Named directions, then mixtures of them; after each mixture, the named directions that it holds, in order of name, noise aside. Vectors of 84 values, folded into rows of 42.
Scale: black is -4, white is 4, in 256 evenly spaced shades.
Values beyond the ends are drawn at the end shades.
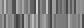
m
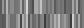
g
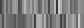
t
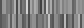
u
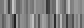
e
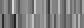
e, g, t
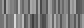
e, m, t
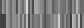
g, u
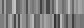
e, g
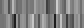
e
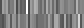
g, u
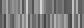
g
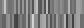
e, m, u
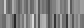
e, m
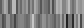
e, u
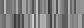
e, m, t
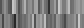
e, t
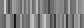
e, m, u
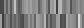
t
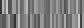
e, g, u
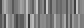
g, m, u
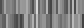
g, m, t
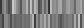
e, t, u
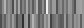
m, u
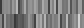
t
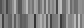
t, u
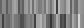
t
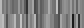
g, t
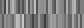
g, m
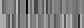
g, u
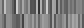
m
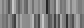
e
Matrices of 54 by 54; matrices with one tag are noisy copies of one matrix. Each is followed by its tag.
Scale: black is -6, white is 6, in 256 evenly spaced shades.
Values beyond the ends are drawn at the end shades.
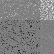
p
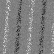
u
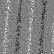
u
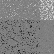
p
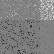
p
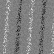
u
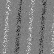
u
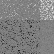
p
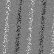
u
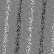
u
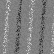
u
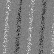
u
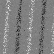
u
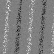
u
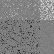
p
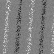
u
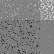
p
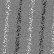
u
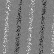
u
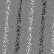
u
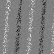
u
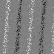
u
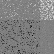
p
